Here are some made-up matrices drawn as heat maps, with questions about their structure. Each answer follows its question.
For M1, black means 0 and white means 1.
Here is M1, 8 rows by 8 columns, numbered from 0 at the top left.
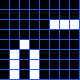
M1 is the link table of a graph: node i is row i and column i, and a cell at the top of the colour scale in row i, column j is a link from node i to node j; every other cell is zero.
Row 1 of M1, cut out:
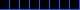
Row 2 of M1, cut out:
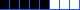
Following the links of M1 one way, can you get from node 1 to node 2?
no
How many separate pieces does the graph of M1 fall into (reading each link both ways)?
2
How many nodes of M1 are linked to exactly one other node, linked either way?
1
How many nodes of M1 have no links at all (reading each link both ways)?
1
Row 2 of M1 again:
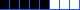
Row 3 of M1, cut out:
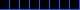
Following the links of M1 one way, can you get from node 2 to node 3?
yes
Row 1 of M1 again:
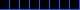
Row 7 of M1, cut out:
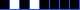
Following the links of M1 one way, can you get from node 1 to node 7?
no
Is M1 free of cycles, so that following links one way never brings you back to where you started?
yes
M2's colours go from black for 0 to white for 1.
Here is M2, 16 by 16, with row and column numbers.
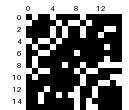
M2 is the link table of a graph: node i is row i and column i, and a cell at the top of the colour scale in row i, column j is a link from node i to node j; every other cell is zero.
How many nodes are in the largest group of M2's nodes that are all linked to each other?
2
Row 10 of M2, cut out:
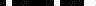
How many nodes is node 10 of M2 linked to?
4
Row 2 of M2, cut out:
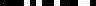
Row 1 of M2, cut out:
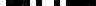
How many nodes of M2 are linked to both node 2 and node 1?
0
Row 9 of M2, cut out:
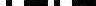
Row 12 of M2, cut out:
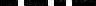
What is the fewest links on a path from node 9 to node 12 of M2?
2
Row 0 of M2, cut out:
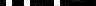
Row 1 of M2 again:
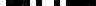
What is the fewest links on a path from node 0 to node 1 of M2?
1
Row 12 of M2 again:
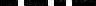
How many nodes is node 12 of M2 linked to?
3
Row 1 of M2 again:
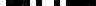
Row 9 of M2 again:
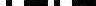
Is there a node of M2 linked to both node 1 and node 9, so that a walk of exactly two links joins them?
yes
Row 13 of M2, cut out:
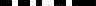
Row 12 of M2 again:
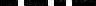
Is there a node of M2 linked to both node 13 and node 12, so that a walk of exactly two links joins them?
yes
